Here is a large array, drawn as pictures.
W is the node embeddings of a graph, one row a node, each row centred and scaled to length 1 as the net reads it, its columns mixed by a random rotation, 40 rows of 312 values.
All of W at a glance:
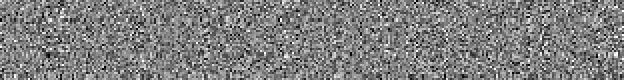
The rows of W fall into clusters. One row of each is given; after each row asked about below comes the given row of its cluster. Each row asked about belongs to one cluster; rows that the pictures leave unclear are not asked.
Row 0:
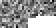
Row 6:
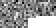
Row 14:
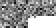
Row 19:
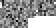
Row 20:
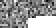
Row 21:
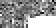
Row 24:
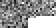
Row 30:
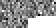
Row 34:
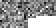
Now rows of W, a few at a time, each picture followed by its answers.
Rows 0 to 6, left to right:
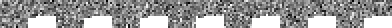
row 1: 30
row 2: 0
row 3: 21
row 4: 6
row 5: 19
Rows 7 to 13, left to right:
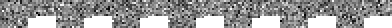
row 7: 30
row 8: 34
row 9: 24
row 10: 24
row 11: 0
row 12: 34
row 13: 19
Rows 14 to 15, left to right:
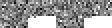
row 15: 30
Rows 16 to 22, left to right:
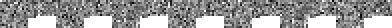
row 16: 0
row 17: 19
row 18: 21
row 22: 34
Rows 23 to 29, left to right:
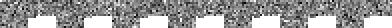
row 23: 0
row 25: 34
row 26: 21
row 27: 21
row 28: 21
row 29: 19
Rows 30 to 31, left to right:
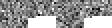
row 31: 14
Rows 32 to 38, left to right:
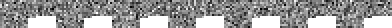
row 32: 6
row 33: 30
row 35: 19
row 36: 14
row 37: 20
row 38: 20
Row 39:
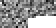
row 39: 20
